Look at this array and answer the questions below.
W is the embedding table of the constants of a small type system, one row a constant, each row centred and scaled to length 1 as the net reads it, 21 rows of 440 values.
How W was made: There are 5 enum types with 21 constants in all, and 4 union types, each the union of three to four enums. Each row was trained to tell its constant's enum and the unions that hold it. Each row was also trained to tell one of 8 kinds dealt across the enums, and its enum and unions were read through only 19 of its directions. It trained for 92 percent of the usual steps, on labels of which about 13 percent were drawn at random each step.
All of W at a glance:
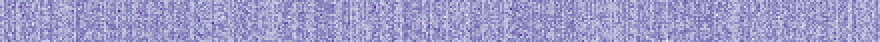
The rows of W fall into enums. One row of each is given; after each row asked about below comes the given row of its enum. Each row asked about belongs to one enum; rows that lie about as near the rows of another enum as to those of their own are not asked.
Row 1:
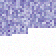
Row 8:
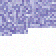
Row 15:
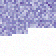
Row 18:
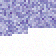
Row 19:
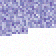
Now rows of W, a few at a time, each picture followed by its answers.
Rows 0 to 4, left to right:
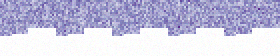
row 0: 15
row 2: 19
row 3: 19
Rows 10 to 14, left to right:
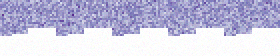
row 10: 8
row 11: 1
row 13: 8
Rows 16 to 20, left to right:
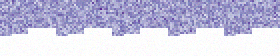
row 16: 18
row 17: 19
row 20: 8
